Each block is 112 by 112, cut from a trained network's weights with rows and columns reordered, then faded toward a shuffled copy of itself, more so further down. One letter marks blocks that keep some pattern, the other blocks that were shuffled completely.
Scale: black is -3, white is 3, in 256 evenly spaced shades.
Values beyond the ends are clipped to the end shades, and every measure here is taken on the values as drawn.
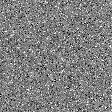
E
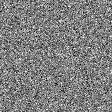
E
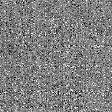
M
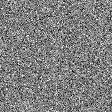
E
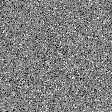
E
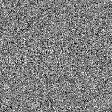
M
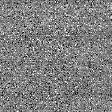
M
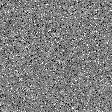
E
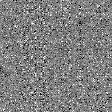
M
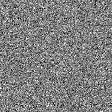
M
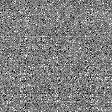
M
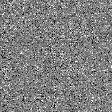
M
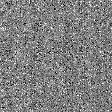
M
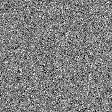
E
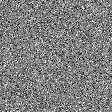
E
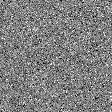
E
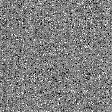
M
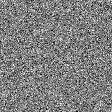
M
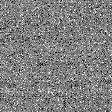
M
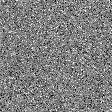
E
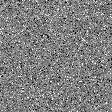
E
